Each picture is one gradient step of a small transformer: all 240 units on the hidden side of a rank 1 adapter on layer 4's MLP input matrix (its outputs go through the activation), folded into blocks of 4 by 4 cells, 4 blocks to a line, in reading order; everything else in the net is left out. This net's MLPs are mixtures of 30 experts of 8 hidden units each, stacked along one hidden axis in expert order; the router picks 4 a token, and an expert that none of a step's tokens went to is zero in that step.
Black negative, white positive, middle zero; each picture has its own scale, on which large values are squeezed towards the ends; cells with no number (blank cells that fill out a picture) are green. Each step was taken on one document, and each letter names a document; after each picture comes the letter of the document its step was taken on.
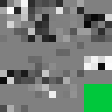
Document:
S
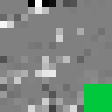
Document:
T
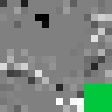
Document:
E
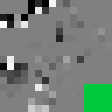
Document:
T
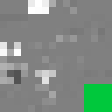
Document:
T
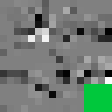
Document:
S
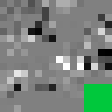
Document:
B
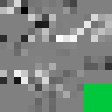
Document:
S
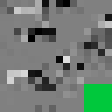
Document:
B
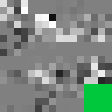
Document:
S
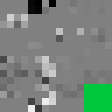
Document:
T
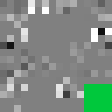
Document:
E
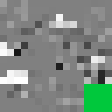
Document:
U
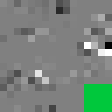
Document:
B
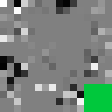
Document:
E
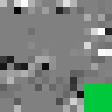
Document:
E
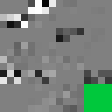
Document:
T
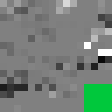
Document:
B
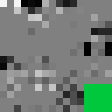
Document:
E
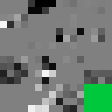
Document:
T
